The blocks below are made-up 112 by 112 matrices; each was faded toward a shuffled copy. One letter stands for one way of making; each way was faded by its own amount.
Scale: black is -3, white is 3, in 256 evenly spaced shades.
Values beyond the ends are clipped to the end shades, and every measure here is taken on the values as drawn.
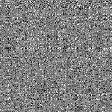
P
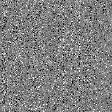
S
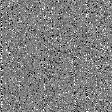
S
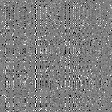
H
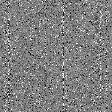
S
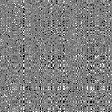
H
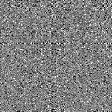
P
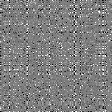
H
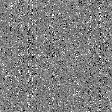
S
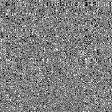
P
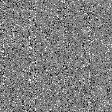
S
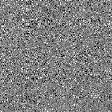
P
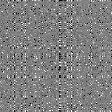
H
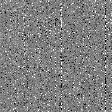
S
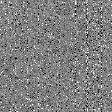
S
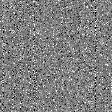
S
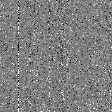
S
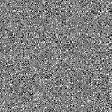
P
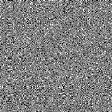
P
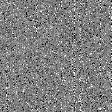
S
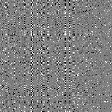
H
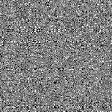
P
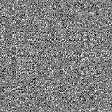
P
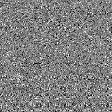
P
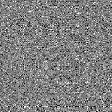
P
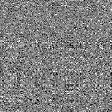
P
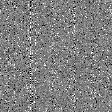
S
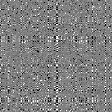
H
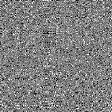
P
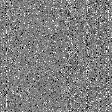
S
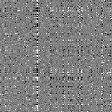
H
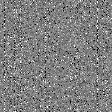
S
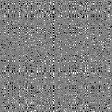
H
